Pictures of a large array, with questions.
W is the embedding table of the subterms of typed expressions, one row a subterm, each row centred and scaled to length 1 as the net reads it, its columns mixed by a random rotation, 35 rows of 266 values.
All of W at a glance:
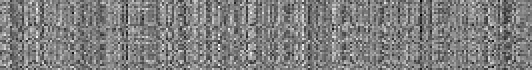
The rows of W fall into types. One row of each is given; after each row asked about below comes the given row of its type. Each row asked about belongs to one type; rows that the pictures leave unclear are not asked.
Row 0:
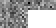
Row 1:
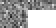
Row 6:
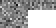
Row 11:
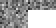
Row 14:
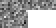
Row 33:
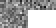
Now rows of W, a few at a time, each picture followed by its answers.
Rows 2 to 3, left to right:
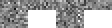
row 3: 0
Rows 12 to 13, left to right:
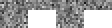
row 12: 11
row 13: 33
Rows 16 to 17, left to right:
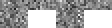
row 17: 0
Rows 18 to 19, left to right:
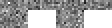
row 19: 11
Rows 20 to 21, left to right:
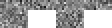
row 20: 33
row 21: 1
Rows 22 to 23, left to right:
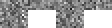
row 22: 0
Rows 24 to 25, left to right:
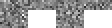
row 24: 0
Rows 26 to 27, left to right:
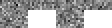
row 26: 6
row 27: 33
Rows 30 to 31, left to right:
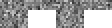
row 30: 1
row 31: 11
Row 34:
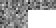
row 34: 11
